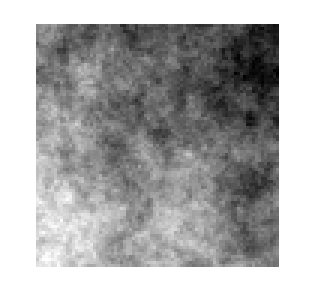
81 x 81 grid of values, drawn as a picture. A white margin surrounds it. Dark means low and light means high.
Lone odd cells: none. Grain: blotchy. Ninth with the lowest average: top right. Slope: up to the bottom left.
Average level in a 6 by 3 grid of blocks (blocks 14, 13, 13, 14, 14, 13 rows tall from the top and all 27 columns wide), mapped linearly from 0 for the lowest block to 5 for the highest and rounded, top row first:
2 1 0 | 3 2 0 | 3 2 1 | 3 3 2 | 5 4 2 | 5 4 3
